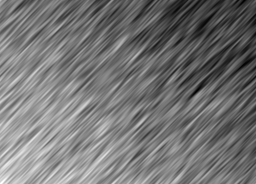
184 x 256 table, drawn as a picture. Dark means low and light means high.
The ninth with the lowest average is the top right. No single row or column stands out from its neighbours. There is an overall slope up to the bottom left. The grain runs diagonally up to the right.
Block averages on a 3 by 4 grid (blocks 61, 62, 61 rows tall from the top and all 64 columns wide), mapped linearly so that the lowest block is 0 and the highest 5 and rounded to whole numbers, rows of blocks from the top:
3210 | 4321 | 5432
